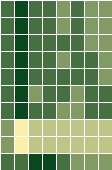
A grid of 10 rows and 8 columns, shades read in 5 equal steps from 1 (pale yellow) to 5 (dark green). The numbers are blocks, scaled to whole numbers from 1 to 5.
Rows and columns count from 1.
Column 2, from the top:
5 5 5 5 5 5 5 1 1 4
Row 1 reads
4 5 4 4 3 4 3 3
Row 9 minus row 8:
0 0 0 0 0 0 0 0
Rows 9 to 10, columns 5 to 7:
2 2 2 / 4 3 3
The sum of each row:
30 30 31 31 32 31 31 16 16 31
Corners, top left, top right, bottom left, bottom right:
4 3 4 3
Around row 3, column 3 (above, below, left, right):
4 4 5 4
